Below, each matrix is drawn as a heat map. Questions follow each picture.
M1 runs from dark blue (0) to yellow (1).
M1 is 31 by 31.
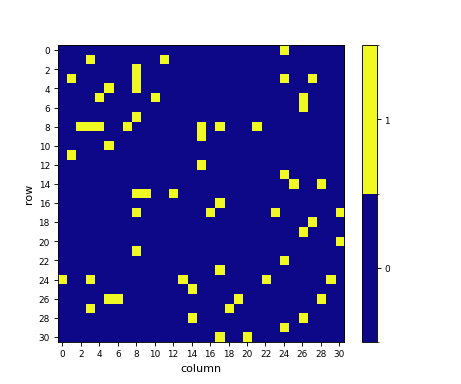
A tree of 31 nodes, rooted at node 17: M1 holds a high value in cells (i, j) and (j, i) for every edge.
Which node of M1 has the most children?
8
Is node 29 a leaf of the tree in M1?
yes
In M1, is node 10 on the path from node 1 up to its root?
no
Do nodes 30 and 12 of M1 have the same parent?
no
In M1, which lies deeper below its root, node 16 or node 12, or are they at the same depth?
node 12
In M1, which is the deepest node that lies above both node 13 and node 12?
8
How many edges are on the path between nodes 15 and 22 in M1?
4
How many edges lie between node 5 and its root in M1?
3
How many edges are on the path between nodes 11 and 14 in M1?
8
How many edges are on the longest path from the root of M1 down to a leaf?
7
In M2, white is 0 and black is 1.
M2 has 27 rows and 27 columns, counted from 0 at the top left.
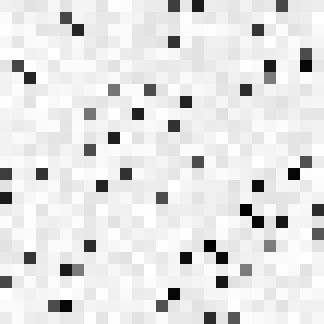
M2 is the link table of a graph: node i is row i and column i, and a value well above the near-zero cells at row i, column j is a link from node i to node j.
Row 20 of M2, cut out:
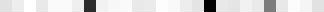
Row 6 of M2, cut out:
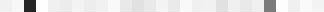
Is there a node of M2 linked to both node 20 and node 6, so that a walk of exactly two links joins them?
yes
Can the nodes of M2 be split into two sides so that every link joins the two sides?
no
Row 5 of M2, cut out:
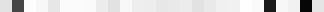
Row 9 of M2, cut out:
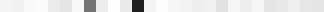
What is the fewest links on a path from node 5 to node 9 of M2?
4
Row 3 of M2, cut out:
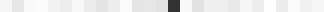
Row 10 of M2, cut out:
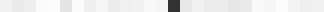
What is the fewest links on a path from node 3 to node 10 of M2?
2
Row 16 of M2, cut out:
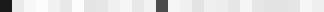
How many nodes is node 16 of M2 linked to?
2
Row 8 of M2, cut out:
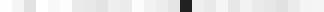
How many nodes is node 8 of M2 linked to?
1
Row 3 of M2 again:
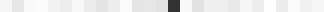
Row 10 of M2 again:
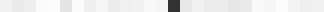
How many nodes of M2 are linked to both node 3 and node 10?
1
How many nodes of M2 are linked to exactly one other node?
9
